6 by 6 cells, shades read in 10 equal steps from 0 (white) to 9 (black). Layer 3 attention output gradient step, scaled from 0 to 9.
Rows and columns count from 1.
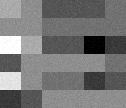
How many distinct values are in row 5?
5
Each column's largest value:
7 6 6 6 9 7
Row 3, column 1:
0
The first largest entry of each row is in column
3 3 5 1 5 1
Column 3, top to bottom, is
6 5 6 4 5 4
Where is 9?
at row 3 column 5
